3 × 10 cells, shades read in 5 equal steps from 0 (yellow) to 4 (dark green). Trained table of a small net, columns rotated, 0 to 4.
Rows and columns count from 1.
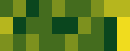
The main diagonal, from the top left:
3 4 2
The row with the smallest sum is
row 1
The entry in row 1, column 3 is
4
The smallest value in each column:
1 2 2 3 2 2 2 2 1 0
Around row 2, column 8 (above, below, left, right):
2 3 2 4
